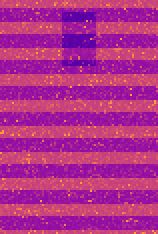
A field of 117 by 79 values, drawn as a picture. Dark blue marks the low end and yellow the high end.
Stripes: horizontal, repeating 9 times. Ninth with the lowest average: top middle. Odd patch: lower, in the top middle.
